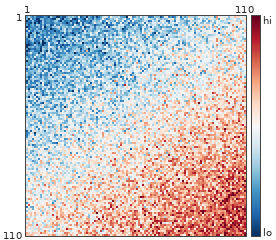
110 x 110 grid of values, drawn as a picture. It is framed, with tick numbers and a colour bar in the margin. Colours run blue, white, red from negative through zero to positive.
Neither half mirrors the other. The ninth with the lowest average is the top left. No row or column stands out. The bottom right is the ninth with the highest average. Values rise toward the bottom right. The histogram is bell-shaped. No regular stripes run through it.
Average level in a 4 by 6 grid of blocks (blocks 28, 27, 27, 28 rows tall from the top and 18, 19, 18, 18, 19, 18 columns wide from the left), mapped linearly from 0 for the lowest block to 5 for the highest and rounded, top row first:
001122
112233
223344
334445
